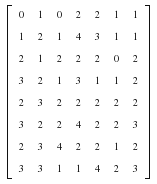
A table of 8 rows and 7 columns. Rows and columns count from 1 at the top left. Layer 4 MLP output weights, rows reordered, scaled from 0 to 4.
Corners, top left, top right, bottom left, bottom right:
0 1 3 3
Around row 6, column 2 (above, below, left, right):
3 3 3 2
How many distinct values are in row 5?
2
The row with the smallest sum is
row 1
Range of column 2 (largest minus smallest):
2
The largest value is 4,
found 4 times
